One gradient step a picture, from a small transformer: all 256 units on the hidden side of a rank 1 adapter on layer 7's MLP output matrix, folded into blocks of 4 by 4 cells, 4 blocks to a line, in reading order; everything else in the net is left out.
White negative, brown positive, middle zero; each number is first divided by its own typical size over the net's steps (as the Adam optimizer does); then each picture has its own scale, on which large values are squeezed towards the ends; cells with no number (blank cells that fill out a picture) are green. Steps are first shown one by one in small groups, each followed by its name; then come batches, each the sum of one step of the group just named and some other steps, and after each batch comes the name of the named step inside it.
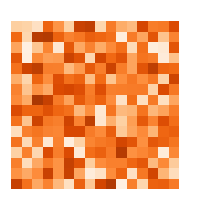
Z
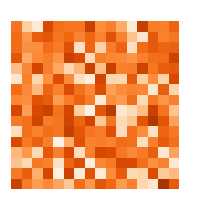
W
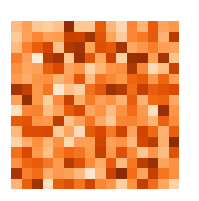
Z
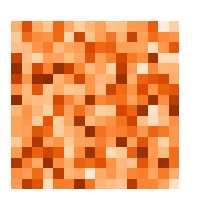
Z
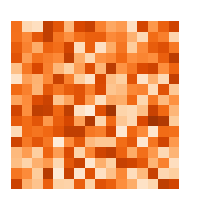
W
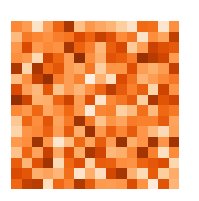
W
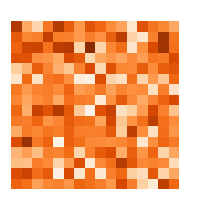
W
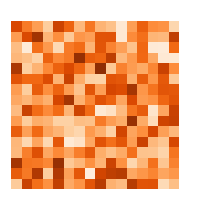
Z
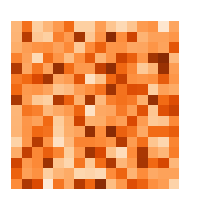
W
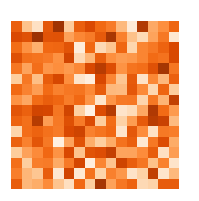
W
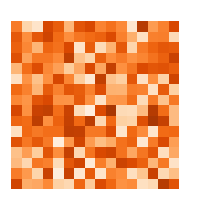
W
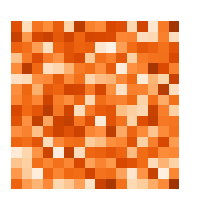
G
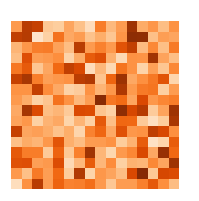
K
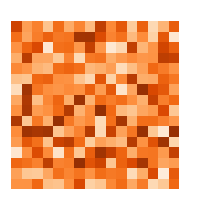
G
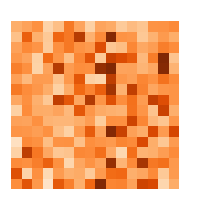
G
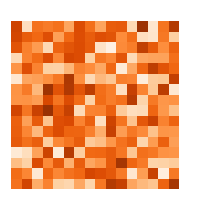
G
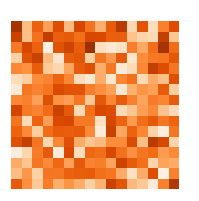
G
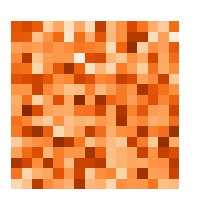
K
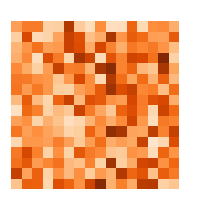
K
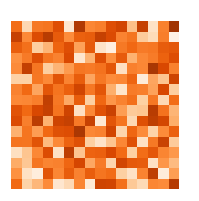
G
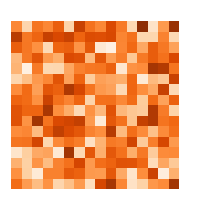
G
